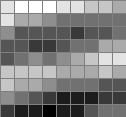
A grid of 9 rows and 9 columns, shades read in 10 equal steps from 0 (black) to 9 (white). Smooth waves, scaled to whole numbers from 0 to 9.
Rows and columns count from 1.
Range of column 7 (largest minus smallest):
6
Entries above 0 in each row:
9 9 9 9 9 9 9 9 8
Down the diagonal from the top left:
8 6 3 2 5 6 4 2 4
